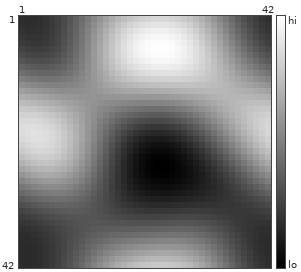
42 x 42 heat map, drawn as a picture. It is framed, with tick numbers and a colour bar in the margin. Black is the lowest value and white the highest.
Lone odd cells: none. Ninth with the highest average: top middle. Average level on the scale: 50%. Grain: smooth. Ninth with the lowest average: centre. Stripes: none.
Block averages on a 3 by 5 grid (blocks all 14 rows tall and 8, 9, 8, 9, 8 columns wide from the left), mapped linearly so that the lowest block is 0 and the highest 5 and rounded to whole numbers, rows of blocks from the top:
1 3 5 5 2 | 4 2 0 1 3 | 1 1 1 1 0
